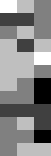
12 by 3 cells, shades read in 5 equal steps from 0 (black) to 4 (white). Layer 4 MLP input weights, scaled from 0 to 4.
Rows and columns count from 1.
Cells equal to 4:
2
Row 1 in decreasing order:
4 3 2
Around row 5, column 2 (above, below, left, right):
1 3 3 4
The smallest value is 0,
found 3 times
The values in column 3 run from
0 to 4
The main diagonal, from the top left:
4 1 2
